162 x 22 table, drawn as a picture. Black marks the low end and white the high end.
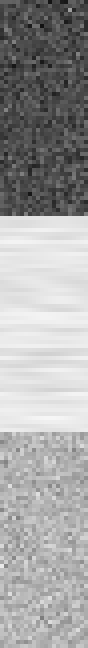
It is made of 3 by 1 panels. Panel 1,1: low, fine-grained. Panel 2,1: very high, streaked across, faint in contrast. Panel 3,1: high, fine-grained.
